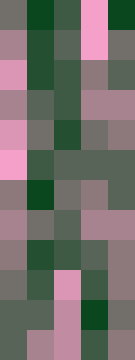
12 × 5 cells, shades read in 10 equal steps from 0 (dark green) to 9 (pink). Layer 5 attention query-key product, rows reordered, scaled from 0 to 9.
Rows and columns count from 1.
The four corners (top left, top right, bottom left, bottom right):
4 0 3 5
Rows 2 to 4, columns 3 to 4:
3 9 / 2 5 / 2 6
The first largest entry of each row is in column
4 4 1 1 1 1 1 1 1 3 3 3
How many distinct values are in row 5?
4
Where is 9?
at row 1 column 4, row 2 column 4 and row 6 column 1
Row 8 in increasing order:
3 4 6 6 6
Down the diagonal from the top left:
4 1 2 6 5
